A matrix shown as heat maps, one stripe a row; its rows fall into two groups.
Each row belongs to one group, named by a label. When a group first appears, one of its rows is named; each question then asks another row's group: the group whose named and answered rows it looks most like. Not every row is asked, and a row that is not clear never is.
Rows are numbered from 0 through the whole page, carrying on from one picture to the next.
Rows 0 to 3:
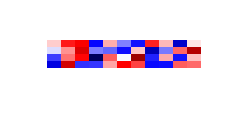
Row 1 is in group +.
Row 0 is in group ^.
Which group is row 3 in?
+
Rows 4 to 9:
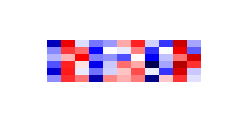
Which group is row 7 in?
+
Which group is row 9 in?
+
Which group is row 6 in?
+
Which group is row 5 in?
+
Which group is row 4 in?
+
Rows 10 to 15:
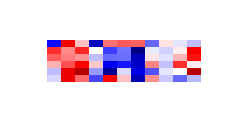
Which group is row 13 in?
^
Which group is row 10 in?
+
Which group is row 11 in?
^
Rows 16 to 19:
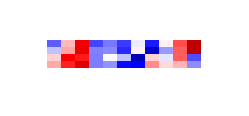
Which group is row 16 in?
+
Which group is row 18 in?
^
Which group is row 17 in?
+
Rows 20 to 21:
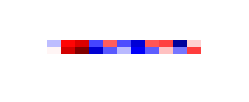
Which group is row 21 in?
^
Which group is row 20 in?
^
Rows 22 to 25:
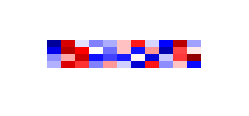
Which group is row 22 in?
+
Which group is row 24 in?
+
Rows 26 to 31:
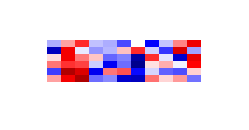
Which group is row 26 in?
+
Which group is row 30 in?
^
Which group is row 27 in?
+
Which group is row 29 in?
^
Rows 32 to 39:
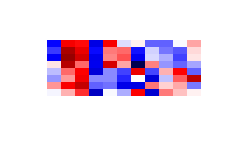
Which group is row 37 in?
+
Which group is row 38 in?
^
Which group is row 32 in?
+
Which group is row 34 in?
^
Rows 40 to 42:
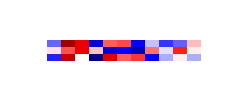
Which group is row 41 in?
^
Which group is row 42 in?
+
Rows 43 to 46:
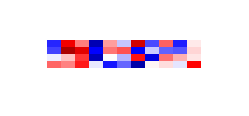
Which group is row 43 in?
+
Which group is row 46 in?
^
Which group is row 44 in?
^
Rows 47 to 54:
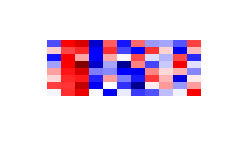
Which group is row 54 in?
^
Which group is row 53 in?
^
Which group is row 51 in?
^
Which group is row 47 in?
+
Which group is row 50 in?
+
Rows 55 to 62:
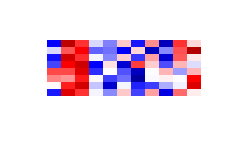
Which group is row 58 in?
+
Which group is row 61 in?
^
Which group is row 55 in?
^
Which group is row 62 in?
^
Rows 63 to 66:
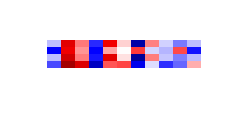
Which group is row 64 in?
+
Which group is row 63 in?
^
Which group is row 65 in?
^
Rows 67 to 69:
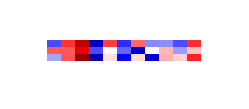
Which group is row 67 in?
+
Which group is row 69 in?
+
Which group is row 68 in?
^
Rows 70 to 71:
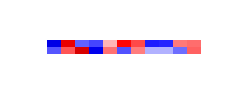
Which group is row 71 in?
+
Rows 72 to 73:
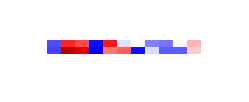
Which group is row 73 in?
^
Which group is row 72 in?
+
